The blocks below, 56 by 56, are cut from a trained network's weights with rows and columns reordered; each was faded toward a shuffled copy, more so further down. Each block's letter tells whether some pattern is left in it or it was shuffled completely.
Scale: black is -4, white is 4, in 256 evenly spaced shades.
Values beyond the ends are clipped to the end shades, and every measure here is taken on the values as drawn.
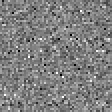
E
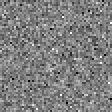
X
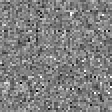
E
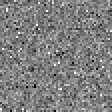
X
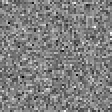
E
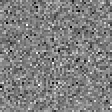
E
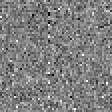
E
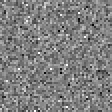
X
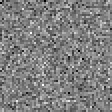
X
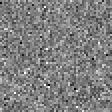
X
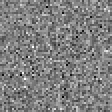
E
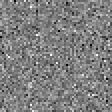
X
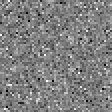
X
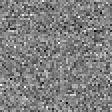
E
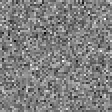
X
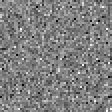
X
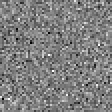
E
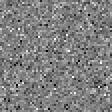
X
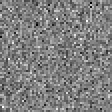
X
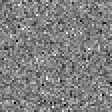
X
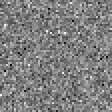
X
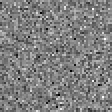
X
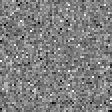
X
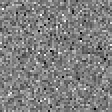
E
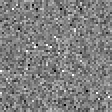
X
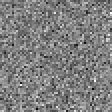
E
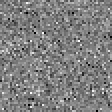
E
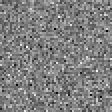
X
